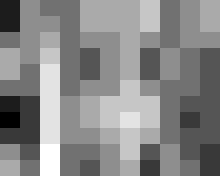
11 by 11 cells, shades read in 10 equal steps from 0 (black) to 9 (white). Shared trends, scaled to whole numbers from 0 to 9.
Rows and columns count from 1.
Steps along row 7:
up up down up up same same down down same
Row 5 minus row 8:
6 2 0 -1 -3 -2 -2 -4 1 2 0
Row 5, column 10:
4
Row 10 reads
5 3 9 4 4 5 7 3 5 3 2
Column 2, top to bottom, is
5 5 5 5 4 4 2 2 2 3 4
